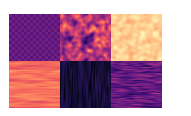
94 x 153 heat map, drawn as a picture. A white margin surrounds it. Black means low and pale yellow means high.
The table splits into 2 rows of 3 panels. Panel 1,1: low, checkered, faint in contrast. Panel 1,2: middling, blotchy, strong in contrast. Panel 1,3: very high, blotchy, faint in contrast. Panel 2,1: high, streaked across, faint in contrast. Panel 2,2: very low, streaked downward, faint in contrast. Panel 2,3: low, streaked across.
